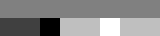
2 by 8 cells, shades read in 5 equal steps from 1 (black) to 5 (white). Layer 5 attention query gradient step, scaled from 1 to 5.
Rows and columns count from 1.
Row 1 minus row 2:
1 1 2 -1 -1 -2 -1 -1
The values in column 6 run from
3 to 5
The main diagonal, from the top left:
3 2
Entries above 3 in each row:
0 5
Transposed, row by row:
3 2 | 3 2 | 3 1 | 3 4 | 3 4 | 3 5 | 3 4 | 3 4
